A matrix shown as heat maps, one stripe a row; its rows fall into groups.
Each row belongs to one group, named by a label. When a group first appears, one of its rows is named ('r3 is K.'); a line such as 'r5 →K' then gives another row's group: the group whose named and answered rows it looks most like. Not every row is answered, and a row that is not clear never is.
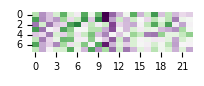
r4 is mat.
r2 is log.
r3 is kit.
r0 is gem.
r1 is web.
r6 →web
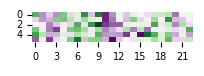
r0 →web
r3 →web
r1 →gem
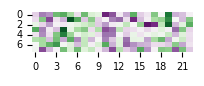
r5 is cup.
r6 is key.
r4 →gem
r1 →log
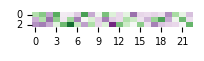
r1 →cup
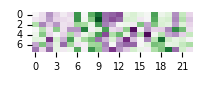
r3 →key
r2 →web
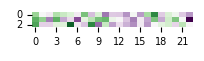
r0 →gem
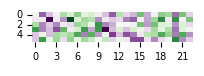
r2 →web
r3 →web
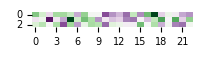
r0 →gem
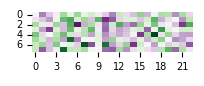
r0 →web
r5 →cup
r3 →mat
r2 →cup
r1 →gem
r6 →key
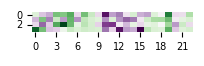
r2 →gem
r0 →gem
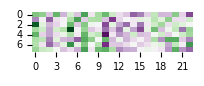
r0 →key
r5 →key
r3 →gem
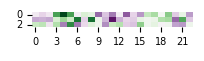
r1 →log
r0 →gem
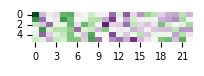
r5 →log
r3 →key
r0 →kit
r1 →kit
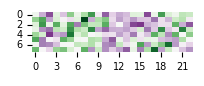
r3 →mat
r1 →key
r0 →mat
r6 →web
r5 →kit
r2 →key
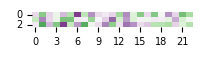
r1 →kit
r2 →cup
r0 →cup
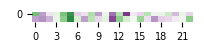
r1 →kit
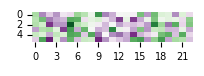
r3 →cup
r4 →log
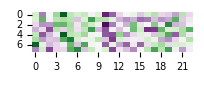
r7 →log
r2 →gem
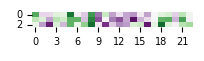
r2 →mat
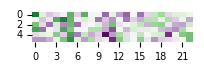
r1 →gem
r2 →cup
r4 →cup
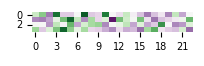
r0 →key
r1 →kit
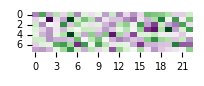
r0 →cup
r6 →key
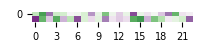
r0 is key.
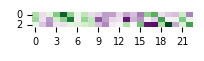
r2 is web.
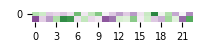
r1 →gem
